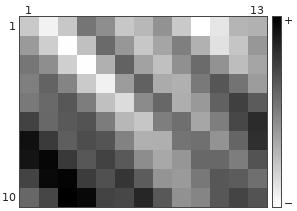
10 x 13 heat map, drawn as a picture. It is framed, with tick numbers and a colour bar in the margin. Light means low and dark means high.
Values rise toward the bottom. The ninth with the highest average is the bottom left. Streaks slant down to the right. The bottom right is the calmest part.
